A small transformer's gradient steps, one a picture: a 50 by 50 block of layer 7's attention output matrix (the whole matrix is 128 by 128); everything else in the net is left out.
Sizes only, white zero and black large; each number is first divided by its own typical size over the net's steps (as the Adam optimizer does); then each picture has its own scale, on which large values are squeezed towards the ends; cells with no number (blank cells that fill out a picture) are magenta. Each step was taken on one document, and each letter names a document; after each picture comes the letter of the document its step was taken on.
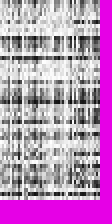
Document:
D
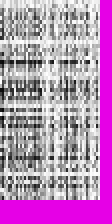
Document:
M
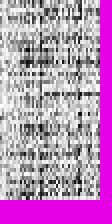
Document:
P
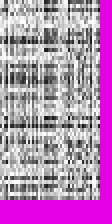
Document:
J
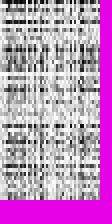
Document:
D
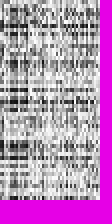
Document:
M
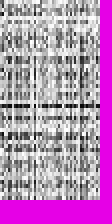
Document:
D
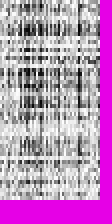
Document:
P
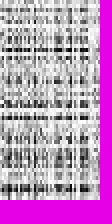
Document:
D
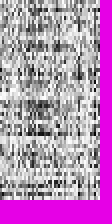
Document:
P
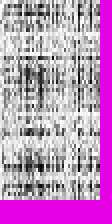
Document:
P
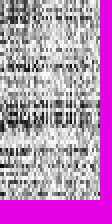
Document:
D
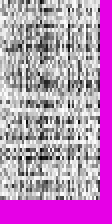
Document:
P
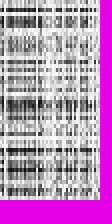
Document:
D
